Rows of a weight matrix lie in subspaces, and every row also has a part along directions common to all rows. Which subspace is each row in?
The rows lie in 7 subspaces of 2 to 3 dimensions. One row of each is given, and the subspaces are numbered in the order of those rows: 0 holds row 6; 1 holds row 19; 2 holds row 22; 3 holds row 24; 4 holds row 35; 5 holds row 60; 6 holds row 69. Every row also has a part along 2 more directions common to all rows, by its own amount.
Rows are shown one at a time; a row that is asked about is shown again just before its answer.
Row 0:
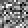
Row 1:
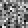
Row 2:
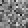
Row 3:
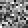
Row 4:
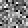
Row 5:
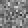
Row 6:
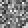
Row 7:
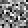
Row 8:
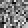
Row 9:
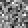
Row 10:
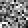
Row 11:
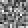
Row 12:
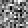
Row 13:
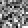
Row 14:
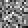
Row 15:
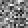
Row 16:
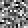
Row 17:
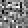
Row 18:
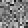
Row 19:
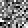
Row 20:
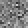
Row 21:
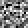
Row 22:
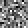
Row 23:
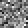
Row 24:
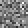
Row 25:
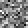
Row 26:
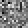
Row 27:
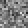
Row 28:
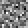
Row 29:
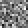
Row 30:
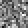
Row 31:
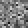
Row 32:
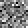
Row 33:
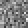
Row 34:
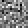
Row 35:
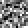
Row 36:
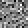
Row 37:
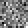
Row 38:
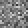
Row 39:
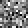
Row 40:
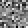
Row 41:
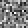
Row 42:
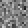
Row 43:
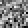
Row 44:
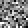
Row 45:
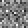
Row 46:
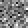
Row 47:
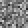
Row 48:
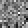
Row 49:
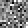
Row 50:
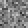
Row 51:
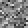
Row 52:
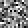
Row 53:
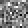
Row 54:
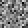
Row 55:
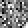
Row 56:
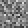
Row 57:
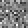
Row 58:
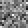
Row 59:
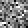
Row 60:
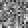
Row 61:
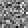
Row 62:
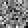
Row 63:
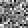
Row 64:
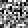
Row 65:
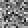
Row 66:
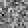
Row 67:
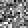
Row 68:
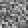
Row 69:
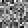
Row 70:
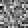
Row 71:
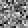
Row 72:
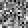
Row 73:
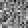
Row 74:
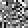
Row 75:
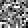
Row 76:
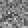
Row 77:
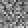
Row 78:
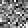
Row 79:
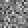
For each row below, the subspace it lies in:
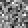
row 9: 2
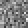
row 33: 4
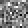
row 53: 2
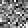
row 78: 3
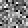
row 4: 2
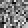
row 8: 4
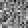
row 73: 5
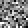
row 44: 2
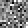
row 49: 6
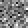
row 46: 5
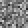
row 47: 1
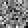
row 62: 0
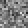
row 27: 2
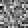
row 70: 3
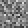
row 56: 3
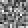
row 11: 3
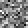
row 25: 6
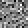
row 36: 0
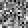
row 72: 5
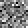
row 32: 5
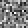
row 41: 6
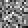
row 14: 4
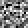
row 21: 3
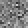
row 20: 5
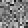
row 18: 6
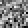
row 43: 4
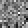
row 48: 5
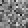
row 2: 3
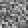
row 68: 1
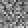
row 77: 3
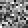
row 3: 1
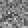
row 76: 4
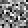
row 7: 1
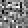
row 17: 0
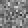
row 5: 2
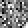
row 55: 0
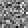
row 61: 3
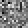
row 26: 0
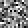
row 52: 2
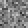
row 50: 2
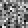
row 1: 5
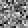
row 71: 2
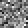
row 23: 6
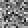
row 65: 4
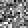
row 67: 4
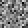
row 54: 0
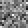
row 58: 1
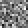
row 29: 1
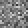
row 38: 5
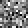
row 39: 2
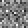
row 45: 6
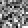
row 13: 4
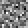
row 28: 1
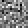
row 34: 0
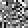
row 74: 0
